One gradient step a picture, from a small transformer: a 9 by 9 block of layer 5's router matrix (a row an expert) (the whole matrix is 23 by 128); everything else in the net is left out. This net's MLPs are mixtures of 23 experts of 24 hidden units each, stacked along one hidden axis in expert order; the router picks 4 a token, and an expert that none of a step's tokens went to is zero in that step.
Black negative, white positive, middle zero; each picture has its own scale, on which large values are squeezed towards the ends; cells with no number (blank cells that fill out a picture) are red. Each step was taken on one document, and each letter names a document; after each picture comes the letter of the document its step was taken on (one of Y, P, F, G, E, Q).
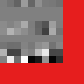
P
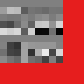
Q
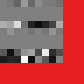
P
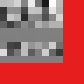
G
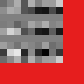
Q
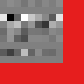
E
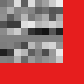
Q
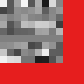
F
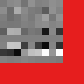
Q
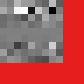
F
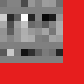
E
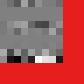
P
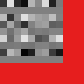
E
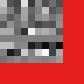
Q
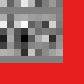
E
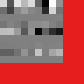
G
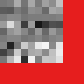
Q
